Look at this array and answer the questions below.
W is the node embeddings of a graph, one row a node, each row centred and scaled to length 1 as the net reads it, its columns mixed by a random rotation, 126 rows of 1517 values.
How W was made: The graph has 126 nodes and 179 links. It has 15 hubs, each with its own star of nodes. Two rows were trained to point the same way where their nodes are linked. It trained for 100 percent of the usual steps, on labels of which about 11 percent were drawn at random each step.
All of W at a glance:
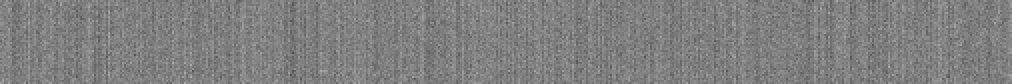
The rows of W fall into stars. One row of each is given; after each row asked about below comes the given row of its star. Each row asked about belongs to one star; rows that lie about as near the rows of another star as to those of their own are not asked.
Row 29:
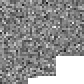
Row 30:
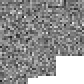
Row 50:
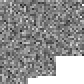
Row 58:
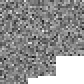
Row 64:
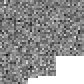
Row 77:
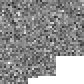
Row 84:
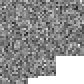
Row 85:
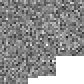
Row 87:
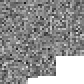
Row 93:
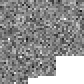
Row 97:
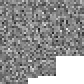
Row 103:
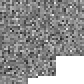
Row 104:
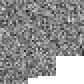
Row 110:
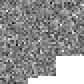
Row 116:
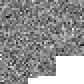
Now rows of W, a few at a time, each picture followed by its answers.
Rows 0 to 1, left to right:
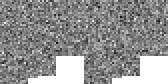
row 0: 93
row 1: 87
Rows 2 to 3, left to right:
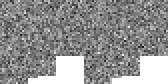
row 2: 97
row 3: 103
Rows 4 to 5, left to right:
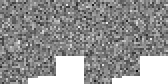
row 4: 87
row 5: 110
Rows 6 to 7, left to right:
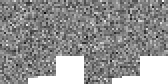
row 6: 30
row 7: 87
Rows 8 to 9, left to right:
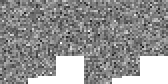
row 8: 103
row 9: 104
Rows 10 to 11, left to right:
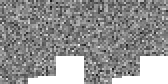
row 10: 84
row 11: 77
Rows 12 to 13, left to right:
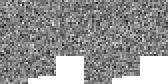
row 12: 29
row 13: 116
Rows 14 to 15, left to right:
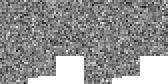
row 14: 77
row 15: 77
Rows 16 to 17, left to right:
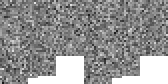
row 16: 87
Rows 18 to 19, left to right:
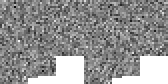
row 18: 87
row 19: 85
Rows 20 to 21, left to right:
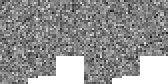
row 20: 103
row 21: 97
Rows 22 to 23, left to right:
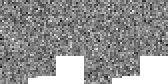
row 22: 87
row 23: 58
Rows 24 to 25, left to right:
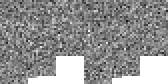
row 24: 93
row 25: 104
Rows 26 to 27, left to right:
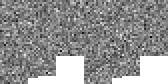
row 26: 97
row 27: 103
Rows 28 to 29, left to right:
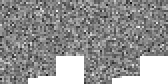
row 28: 110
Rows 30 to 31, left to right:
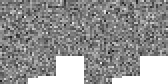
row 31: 110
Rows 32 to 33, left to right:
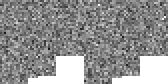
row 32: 77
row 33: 50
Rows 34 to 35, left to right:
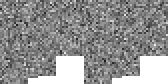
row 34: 29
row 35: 50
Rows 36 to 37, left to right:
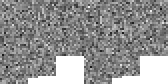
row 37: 84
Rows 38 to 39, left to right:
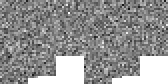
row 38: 87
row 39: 87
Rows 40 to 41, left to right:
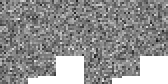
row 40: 104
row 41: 97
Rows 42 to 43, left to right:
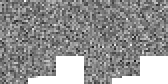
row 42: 30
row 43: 85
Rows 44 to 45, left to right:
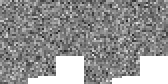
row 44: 29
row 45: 77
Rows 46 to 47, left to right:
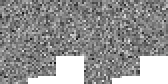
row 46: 58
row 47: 110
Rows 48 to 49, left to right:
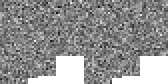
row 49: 110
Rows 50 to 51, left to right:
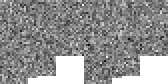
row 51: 97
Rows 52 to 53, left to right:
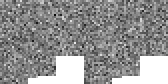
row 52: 93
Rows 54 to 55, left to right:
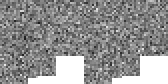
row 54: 93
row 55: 103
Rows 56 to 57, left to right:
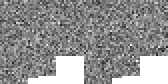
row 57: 85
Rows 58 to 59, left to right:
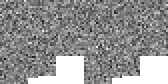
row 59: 110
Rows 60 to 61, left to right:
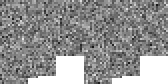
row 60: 97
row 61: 110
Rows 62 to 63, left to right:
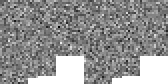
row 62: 30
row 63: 84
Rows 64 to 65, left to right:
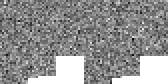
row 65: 85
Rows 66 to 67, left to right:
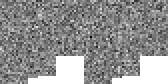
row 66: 50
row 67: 84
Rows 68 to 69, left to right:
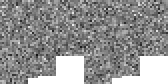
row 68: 110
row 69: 104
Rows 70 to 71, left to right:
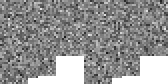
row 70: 87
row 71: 77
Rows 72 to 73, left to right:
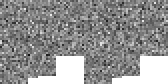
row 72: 104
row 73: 97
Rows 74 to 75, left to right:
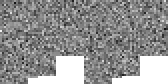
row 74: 30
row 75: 84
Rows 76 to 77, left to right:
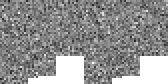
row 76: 97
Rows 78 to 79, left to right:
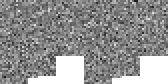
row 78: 116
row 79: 93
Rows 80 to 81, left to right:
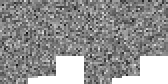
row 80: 30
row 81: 50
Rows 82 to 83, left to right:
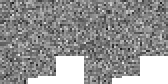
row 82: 116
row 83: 116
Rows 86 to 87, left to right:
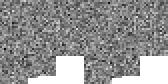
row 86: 29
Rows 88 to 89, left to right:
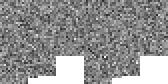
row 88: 103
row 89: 30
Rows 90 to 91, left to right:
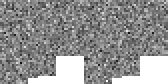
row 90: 104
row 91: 77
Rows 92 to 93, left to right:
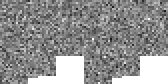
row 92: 93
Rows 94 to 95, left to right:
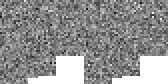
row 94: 58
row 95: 84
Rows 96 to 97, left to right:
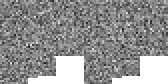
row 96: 116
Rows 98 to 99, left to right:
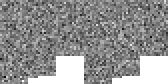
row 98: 77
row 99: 97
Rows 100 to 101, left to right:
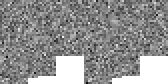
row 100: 116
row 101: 29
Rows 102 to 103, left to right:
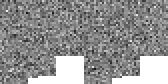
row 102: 85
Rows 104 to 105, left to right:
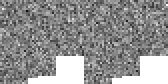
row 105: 110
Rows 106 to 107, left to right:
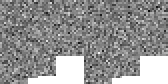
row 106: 93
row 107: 93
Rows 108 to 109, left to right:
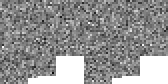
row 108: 58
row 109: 29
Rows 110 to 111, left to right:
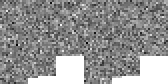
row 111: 30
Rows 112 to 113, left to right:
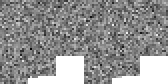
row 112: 77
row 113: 30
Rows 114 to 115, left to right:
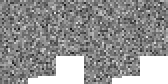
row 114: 77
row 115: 116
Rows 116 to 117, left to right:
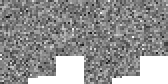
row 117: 103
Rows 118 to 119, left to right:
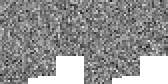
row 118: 97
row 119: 50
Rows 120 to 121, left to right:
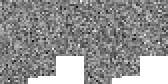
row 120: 84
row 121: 85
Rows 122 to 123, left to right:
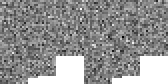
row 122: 104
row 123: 58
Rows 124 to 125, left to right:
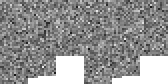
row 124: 84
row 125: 29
